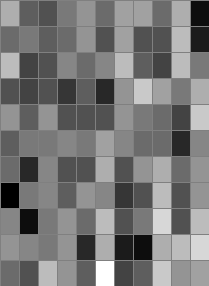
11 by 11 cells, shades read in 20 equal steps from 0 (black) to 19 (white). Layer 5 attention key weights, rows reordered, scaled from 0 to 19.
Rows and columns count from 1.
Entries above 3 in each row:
10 10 11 10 11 10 10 10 10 8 11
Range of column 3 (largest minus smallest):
8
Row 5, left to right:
11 7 11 6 6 6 11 9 8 5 15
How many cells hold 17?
0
